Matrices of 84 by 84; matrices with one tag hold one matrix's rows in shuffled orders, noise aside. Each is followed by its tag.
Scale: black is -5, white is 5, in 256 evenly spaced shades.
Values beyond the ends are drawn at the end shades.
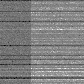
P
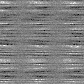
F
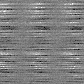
F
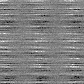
F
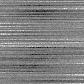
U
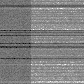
P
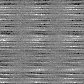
F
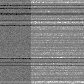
P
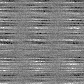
F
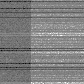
P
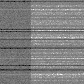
P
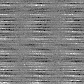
F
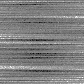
U
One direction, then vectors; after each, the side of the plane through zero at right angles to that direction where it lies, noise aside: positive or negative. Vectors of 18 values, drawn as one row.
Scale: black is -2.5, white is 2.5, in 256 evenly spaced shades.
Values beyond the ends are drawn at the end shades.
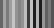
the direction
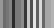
negative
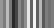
negative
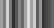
negative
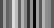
positive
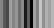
negative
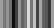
negative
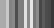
positive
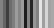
negative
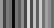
negative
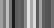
negative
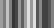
negative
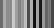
positive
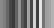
negative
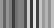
negative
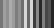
positive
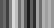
positive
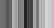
negative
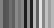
negative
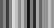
positive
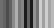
negative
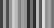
positive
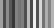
negative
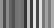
negative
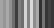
positive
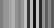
positive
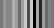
positive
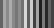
positive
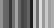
negative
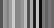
positive
